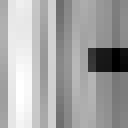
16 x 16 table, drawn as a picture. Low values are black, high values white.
Odd patch: lower, in the middle right. Ninth with the lowest average: middle right. Roughest part: middle right.
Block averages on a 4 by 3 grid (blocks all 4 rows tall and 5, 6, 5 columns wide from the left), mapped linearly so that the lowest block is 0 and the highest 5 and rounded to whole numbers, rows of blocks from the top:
532
530
531
532
